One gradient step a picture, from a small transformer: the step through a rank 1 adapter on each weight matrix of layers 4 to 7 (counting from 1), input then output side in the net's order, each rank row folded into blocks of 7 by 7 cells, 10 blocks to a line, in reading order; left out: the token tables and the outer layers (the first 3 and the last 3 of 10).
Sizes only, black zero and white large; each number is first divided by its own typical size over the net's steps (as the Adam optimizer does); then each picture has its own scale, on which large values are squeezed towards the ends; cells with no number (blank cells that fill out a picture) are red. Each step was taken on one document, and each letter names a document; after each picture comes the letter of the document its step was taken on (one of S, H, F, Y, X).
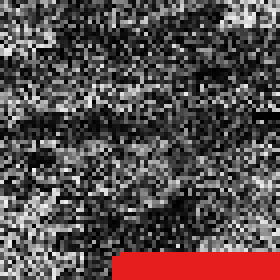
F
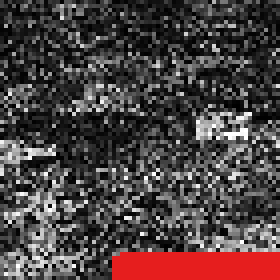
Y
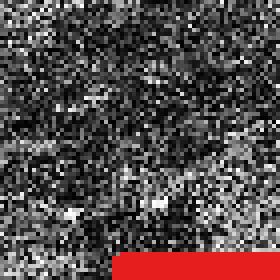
Y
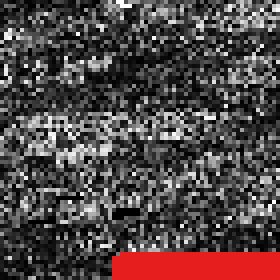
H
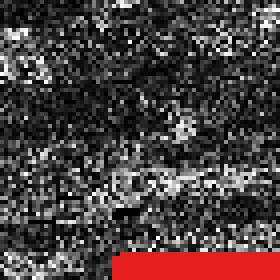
H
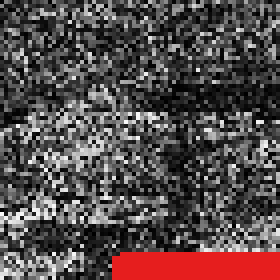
F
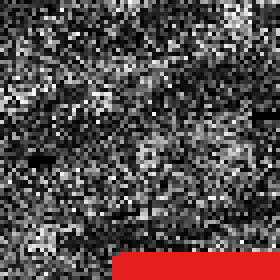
Y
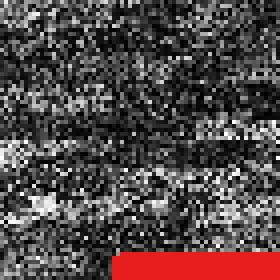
Y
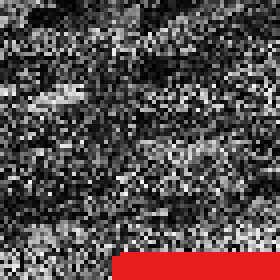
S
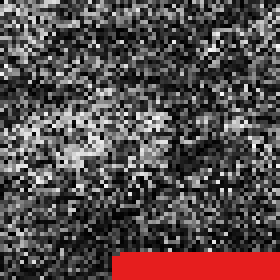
F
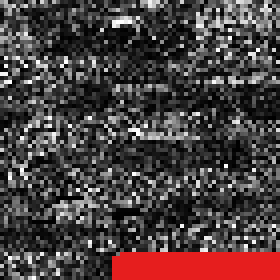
H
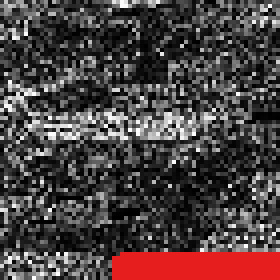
H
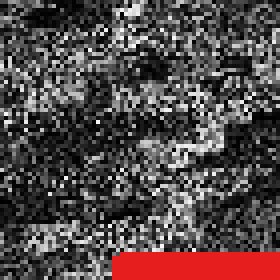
S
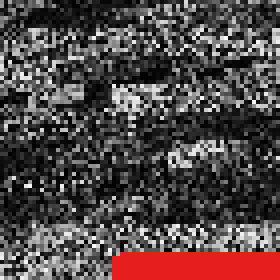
S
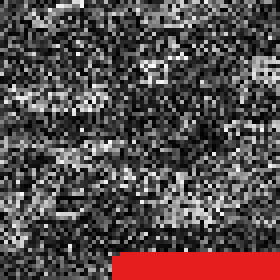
Y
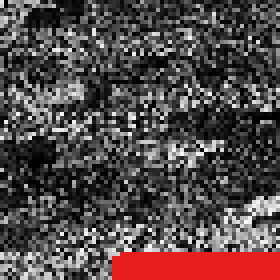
S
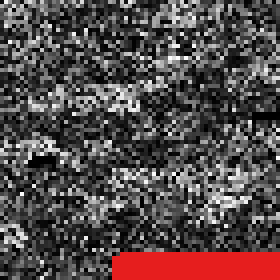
Y
